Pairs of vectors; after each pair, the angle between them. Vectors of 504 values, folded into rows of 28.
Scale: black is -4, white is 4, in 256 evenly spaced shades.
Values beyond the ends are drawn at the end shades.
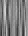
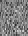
orthogonal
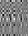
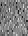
orthogonal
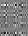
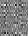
nearly parallel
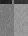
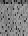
partly aligned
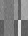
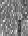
partly opposed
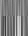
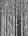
nearly opposite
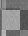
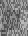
partly opposed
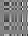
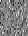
orthogonal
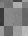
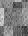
nearly opposite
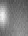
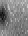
nearly opposite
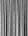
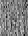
partly aligned
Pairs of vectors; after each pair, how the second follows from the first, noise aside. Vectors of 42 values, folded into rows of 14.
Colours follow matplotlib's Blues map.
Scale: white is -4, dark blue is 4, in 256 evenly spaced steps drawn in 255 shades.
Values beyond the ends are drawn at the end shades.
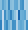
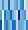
scaled up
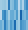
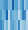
reversed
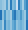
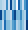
scaled up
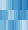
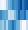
scaled up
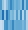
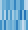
reversed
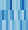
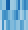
shuffled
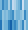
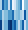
scaled up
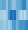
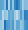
shuffled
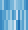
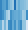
shuffled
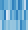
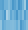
shrunk
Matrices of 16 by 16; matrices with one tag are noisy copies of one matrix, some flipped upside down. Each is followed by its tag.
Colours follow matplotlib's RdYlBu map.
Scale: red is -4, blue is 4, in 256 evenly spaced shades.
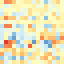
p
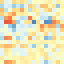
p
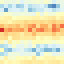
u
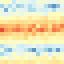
u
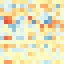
p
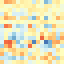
p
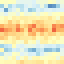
u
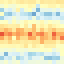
u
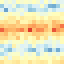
u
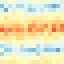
u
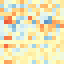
p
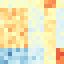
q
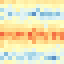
u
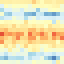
u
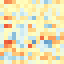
p
